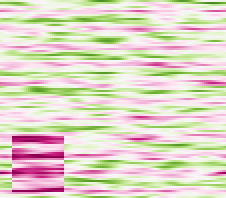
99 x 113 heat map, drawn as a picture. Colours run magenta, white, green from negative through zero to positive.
Ninth with the lowest average: bottom left. Stripes: horizontal, repeating 11 times. Odd patch: lower, in the bottom left. Grain: streaks across.
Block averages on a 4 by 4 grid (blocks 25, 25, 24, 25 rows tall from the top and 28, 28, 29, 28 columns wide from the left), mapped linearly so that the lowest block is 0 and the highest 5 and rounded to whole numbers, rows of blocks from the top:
4 5 4 4 / 4 5 4 4 / 3 4 3 4 / 0 3 4 4
